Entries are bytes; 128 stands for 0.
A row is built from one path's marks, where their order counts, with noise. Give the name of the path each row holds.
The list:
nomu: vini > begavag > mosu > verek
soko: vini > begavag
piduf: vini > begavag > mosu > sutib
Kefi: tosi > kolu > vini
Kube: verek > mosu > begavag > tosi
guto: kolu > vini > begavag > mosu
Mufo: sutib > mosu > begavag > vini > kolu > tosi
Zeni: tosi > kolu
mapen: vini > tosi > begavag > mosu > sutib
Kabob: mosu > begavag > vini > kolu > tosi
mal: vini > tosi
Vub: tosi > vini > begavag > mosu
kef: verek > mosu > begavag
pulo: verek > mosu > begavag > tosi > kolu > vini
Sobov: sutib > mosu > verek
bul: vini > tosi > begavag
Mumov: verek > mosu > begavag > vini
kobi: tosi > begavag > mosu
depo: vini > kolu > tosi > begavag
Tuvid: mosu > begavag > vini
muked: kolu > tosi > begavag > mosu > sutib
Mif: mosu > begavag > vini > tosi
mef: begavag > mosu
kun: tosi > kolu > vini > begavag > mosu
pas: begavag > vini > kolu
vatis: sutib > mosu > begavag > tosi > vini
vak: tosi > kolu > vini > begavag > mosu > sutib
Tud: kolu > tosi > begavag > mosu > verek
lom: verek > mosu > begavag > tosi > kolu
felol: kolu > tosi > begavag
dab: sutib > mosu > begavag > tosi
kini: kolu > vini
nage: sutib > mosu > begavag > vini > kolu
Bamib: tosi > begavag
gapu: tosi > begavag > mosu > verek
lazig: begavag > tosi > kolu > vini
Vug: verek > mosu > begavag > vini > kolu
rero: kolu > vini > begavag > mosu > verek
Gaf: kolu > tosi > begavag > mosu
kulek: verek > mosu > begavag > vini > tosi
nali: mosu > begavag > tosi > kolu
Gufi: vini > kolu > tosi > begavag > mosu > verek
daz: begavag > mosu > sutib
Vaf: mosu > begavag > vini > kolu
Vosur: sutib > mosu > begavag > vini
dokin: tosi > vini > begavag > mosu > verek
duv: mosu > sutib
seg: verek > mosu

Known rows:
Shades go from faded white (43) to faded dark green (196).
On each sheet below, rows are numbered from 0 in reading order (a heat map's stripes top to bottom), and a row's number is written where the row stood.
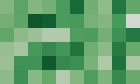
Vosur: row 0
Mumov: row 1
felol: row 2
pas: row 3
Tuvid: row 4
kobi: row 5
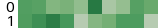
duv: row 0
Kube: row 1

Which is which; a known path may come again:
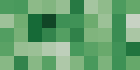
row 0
duv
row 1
nomu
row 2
Vug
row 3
felol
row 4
kobi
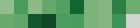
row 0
Vosur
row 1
Mumov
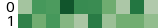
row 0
Tuvid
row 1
Sobov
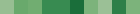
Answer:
piduf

